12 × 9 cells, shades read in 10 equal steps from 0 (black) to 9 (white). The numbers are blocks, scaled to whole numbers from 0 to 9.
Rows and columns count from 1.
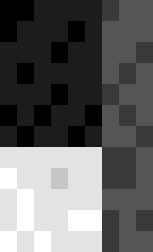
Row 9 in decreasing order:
9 8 8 8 8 7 3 2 2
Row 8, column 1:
8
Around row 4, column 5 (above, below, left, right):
1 1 1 1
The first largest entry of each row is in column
8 7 7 7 8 7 7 1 1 2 2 1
